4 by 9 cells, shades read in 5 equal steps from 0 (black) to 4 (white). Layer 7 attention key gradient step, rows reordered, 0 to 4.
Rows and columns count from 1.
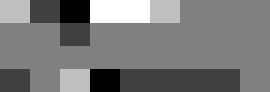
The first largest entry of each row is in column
4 1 1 3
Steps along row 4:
up up down up same same same up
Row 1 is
3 1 0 4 4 3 2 2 2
